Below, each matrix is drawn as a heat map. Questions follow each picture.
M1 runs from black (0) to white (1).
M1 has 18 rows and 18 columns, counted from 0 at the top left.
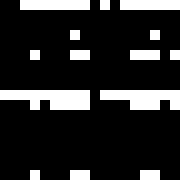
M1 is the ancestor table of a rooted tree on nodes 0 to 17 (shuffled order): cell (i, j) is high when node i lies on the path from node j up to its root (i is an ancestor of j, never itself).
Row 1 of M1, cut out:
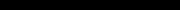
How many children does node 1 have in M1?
0
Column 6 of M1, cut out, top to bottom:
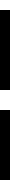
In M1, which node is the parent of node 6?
10
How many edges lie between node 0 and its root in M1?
1
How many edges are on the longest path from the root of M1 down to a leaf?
6
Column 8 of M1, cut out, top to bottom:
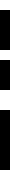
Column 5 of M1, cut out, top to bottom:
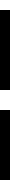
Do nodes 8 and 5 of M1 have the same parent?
no
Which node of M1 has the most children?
0
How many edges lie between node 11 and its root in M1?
1
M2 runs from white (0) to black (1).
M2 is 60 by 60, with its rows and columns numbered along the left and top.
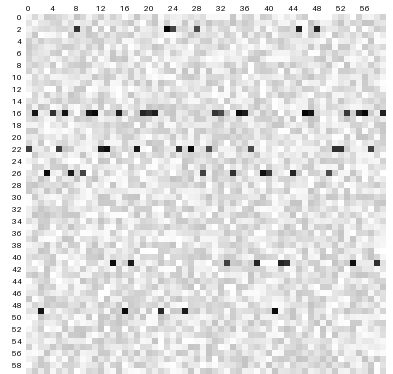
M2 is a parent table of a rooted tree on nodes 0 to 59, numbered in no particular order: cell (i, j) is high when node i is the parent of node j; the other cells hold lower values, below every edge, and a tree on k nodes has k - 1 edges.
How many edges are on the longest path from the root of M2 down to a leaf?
2
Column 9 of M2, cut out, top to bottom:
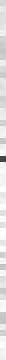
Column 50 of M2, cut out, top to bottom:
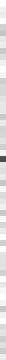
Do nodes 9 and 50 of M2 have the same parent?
yes
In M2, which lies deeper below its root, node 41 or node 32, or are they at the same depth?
node 32
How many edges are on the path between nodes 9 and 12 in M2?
4
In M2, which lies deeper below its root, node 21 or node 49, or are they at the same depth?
node 21
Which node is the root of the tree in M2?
49
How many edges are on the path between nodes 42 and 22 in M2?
3
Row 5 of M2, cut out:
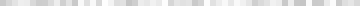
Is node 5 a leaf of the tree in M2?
yes
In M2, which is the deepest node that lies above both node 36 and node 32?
16
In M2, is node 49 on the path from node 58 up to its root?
yes
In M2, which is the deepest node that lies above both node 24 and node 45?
2
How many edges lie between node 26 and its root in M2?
1
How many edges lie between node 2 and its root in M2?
1
